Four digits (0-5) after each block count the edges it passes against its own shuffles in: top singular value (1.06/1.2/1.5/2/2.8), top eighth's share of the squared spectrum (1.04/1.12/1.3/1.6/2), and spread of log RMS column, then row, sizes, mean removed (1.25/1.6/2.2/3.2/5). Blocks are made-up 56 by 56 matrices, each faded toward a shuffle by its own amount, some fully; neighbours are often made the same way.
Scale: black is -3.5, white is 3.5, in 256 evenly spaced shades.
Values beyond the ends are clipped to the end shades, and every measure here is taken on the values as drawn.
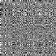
4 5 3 3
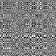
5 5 3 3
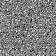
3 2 0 0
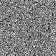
1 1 0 0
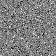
1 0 0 0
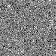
3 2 0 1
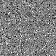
2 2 0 0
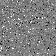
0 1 0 0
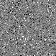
1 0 0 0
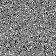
2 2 0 0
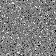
0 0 0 0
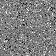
0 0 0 0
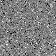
0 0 0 0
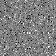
3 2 0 1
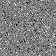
0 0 0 0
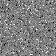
2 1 0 0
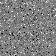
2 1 0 0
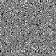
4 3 1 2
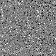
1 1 1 0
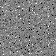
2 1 1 0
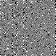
2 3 2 1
